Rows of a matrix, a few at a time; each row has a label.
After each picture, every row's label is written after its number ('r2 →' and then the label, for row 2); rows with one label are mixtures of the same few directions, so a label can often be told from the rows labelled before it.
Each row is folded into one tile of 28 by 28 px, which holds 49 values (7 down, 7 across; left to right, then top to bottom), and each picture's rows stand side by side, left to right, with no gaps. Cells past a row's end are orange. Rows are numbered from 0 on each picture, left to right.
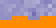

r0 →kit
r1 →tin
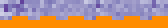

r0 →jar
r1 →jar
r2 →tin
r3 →jar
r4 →tin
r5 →jar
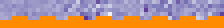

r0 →kit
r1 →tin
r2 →kit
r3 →kit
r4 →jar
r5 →jar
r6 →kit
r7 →kit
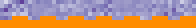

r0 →tin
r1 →kit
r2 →jar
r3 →tin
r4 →tin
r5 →kit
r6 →jar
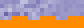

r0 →tin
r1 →tin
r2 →kit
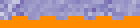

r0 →kit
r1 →kit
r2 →tin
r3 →tin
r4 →jar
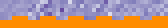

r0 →kit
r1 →kit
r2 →jar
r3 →kit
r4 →tin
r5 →tin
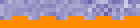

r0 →kit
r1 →kit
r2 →kit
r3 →tin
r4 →jar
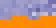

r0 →jar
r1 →tin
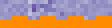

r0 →tin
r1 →jar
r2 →tin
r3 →kit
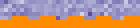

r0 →tin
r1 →jar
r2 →kit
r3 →tin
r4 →jar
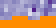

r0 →jar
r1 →jar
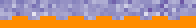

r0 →jar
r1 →tin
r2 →jar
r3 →kit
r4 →jar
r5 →tin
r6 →jar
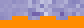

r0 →kit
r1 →jar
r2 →tin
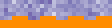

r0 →jar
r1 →kit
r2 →jar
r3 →jar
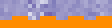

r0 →jar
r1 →kit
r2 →kit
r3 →jar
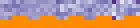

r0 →jar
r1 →tin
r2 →jar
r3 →tin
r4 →kit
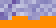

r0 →kit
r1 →tin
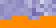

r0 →kit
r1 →jar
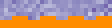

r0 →jar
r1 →kit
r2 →jar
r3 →tin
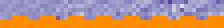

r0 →kit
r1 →tin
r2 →kit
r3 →tin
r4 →tin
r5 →tin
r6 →jar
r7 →tin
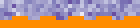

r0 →jar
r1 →kit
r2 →kit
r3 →tin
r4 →kit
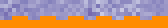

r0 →tin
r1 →tin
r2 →tin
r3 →jar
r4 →tin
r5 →jar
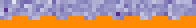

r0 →jar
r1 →kit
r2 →jar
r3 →kit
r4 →tin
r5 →kit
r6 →kit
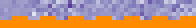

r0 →jar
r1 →tin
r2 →jar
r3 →jar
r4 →kit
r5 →kit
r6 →tin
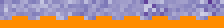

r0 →jar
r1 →jar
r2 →kit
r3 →kit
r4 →kit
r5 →tin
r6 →tin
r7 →jar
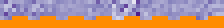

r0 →tin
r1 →tin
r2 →jar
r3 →jar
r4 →kit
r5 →tin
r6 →jar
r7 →kit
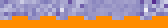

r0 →tin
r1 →tin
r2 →jar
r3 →kit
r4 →kit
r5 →jar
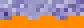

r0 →tin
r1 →kit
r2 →tin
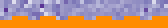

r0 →jar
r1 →jar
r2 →kit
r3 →jar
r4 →tin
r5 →jar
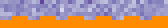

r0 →jar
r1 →jar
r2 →jar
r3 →tin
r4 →kit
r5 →kit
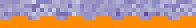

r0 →tin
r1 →tin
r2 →jar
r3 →kit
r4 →tin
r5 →tin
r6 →tin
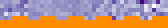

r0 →tin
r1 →jar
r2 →jar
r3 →kit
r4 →kit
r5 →jar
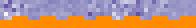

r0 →tin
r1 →tin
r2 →jar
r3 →tin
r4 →kit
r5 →jar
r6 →tin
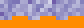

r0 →kit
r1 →kit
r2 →kit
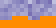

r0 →tin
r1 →kit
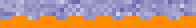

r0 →jar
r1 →kit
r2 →tin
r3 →tin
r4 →tin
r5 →jar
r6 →jar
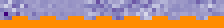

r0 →tin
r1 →tin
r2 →tin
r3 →jar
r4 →tin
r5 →tin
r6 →tin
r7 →jar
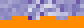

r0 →tin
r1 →kit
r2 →jar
